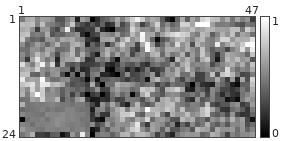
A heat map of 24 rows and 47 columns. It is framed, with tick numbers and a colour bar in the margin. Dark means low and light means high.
No overall slope runs across the table. The top right is the ninth with the highest average. The values follow a bell shape. Neither half mirrors the other. In the bottom left lies a patch that is calmer than the rest. The bottom left is the smoothest part. The ninth with the lowest average is the centre.
